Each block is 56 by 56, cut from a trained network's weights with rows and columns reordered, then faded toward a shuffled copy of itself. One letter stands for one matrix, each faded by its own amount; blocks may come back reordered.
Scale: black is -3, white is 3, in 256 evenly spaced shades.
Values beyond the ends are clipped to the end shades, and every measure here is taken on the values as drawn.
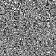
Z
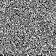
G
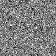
G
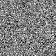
G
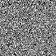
G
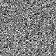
Z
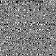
Z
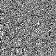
Z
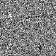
Z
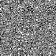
Z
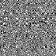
Z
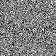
G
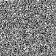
Z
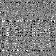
Z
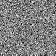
G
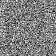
G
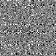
Z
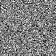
G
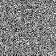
G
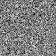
G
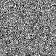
G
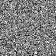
G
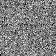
G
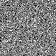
G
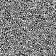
G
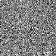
Z
